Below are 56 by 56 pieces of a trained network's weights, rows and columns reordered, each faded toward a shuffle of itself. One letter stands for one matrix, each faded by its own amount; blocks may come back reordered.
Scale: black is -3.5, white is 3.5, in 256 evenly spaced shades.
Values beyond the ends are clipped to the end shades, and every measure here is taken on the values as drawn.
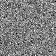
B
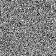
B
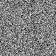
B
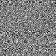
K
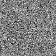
B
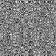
K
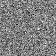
B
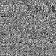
K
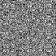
K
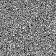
B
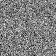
B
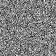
B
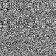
K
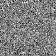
B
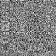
K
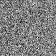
B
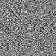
K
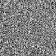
K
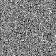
B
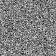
B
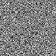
K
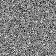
B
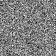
B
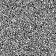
B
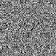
K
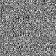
K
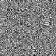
K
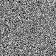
B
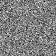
B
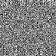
K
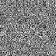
K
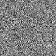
K
